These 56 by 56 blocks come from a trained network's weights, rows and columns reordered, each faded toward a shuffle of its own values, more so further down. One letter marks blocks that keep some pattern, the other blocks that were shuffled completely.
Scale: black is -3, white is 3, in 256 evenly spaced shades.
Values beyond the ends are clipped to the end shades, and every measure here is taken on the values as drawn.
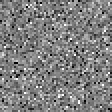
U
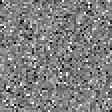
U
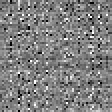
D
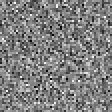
U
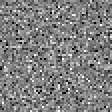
U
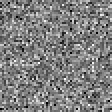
U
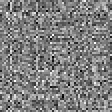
D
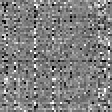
D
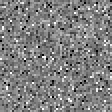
U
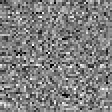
D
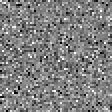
U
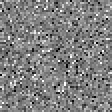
U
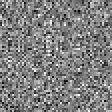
D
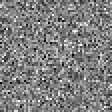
U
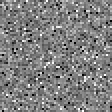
U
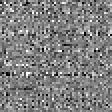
D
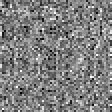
D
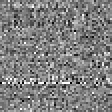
D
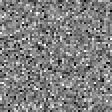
U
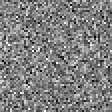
U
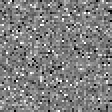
U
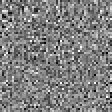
D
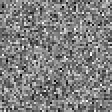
U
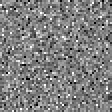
U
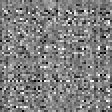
D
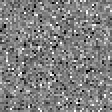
U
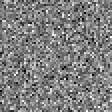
U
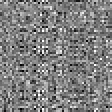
D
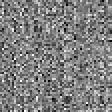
D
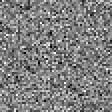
U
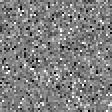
U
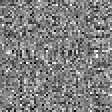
D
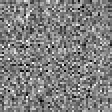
D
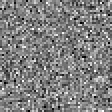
U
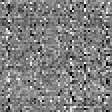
D
